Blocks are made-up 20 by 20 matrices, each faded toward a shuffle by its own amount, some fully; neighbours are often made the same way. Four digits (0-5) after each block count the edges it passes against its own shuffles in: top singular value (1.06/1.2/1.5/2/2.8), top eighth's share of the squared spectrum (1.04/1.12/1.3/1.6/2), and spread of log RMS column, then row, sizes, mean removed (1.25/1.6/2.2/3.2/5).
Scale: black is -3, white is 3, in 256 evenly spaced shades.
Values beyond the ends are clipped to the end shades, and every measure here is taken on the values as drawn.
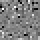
1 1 0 1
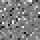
0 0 0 0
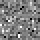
0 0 0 1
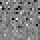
1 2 0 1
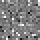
0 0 0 1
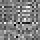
3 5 2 2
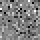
0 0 0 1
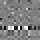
4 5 2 2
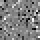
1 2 0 0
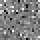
2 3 0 1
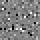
1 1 0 0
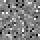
1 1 0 1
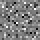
0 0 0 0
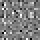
3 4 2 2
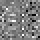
3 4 2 1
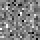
1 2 0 0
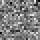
0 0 0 0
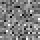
2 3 0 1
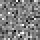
0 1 0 0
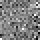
2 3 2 0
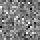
0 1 0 0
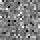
1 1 0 0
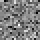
1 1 0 0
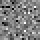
2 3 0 0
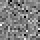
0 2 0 0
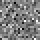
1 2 0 0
